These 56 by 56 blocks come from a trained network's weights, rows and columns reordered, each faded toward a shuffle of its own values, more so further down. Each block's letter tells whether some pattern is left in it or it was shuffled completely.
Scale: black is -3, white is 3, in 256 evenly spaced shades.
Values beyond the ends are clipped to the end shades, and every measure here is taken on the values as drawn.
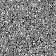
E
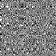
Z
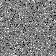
E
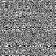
Z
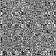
Z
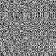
Z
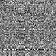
Z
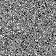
E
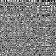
Z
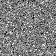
E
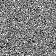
E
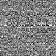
Z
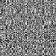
Z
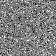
E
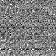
Z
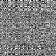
Z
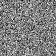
E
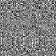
Z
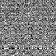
Z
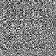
Z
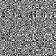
Z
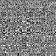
Z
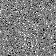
E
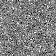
E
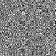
Z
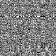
Z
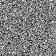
E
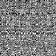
Z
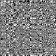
Z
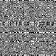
Z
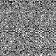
Z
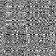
Z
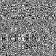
Z
